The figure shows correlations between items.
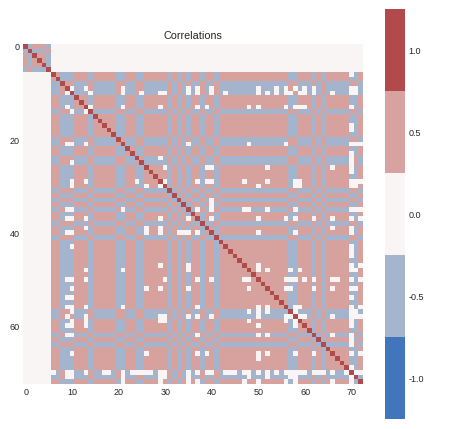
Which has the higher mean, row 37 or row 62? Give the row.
37
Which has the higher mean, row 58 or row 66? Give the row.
66
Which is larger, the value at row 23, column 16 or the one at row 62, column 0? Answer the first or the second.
the first
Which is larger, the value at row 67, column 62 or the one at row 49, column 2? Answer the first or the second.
the second
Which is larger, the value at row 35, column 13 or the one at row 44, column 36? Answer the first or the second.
the second
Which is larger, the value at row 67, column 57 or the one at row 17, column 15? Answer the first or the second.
the second
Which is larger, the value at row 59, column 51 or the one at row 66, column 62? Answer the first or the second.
the first
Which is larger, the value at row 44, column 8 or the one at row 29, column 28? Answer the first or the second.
the second
